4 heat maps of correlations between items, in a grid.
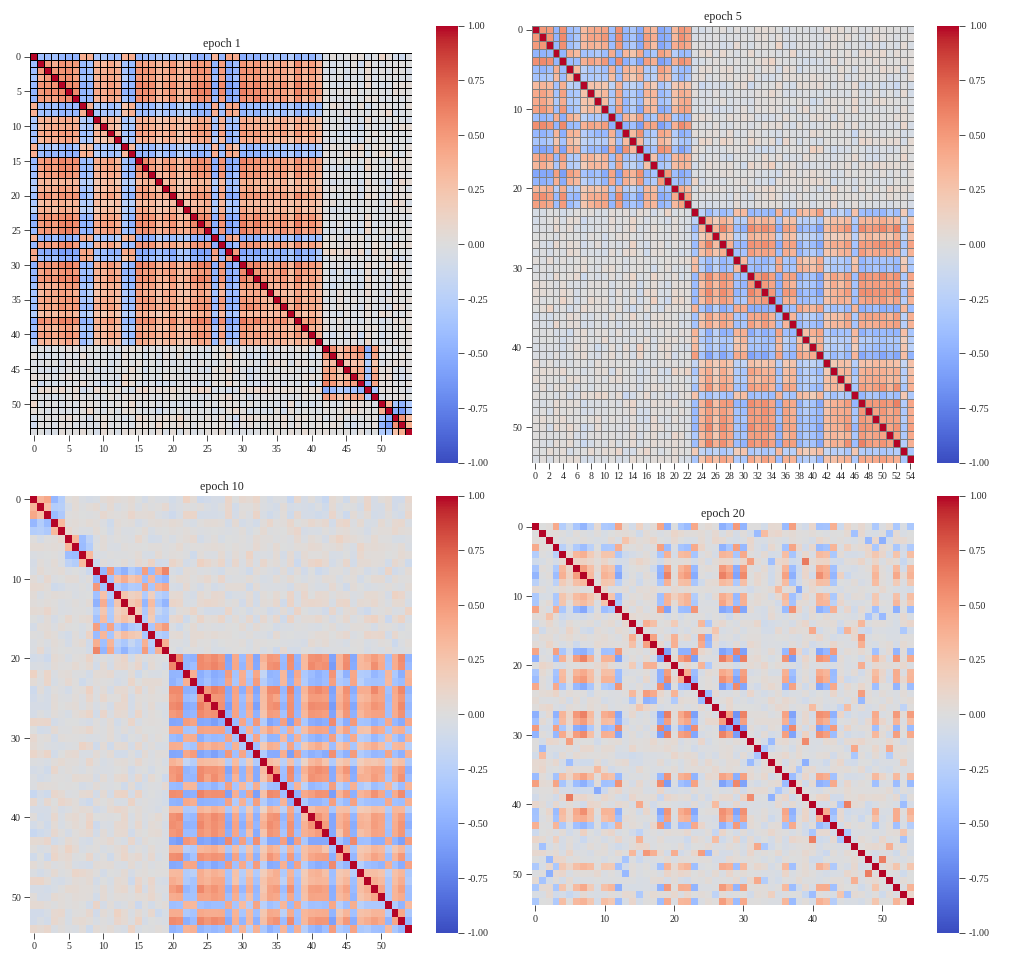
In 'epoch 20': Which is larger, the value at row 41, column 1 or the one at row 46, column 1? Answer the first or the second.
the first
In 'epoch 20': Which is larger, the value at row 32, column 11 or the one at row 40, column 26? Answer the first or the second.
the second
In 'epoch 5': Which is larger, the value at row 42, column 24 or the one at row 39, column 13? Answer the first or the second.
the first
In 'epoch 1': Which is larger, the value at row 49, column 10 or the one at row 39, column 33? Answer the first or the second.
the second
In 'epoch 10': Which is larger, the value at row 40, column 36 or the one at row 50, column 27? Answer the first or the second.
the second
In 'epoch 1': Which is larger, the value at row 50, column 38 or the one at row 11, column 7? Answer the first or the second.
the first
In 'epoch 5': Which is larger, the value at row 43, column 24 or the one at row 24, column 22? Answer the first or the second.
the first
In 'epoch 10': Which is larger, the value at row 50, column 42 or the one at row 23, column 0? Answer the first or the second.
the first
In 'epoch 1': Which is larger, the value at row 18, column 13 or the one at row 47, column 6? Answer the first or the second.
the second
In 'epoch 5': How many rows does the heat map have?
55
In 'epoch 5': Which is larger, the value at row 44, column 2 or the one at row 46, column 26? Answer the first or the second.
the first
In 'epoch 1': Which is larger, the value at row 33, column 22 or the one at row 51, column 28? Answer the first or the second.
the first
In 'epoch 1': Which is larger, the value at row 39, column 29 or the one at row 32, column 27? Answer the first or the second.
the second
